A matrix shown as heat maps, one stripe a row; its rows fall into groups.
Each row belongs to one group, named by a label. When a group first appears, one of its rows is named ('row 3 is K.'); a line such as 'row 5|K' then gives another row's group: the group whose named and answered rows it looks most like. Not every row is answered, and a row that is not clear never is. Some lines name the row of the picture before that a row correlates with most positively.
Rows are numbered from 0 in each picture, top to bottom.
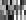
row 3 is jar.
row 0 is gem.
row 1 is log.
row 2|jar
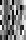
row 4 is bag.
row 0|bag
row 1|gem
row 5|gem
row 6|jar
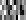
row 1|gem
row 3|jar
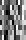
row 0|jar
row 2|log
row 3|jar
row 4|bag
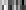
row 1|gem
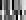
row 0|bag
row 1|bag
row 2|log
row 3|jar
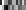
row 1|log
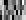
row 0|log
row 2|jar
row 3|bag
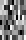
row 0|gem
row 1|log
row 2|gem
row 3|jar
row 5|log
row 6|gem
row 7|bag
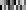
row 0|log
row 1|jar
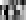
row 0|gem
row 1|bag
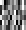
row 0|log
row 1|bag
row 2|jar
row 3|gem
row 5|log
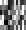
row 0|gem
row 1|jar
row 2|bag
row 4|log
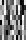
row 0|gem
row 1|gem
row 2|gem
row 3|log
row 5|jar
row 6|log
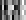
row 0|bag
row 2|bag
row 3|bag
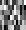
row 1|gem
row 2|gem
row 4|jar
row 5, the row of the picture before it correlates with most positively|1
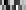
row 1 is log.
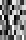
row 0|gem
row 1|bag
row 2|gem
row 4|log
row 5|gem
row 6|bag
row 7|jar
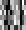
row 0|log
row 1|log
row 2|gem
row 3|gem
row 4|gem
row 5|log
